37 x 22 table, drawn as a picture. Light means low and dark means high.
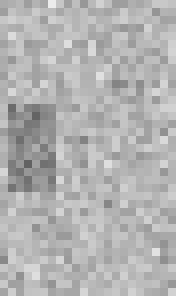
Overall the values sit about 30% of the way up the scale. In the middle left lies a patch that is higher than the rest. The ninth with the highest average is the middle left. No regular stripes run through it.
